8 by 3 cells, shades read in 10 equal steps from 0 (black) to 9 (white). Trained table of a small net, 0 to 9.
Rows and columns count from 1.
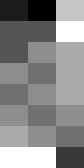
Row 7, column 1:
6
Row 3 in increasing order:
3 5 6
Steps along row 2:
same up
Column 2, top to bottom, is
0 3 5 4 5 4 5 9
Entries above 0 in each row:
2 3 3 3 3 3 3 3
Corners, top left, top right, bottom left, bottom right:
1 7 9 2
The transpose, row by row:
1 3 3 5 4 5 6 9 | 0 3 5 4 5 4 5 9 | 7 9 6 6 6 5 4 2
